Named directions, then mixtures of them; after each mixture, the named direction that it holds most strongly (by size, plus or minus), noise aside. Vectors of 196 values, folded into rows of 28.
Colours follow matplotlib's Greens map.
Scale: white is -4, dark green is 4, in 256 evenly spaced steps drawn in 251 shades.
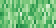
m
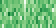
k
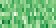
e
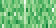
k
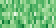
e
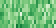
m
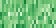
m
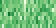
k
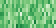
m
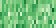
m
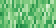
m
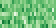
e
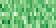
e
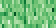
e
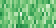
m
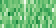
k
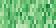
m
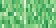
k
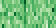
k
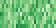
m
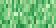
m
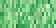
m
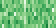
k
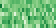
e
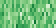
m
